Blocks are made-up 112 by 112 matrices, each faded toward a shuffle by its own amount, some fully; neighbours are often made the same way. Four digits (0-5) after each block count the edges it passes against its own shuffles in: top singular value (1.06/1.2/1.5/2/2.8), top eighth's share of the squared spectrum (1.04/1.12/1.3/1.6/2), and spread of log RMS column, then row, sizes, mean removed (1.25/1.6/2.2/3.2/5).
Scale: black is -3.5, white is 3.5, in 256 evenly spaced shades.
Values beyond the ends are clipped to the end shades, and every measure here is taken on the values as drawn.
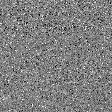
0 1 0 2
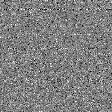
1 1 0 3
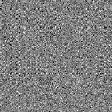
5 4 2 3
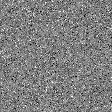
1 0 0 0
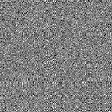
5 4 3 3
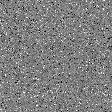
0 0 0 0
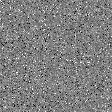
0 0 1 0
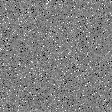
0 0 0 0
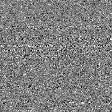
3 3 0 3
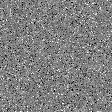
1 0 0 0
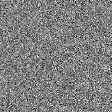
3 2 1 1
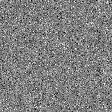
3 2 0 0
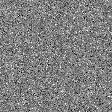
2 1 0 0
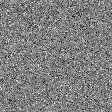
0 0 0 0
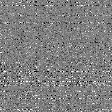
2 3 2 4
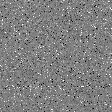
1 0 0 0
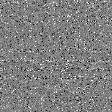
1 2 1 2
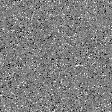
0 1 0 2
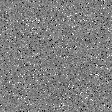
1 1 0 1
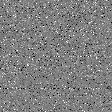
1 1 0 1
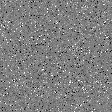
0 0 0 0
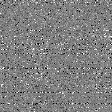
2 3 2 3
